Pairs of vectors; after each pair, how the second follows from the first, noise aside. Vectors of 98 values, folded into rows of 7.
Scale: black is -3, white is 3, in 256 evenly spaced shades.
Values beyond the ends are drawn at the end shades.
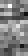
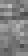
shrunk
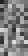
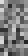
negated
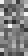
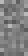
shrunk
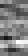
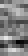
negated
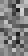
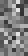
negated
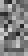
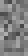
shrunk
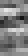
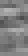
shrunk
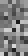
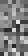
negated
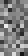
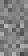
shrunk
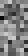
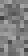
shrunk
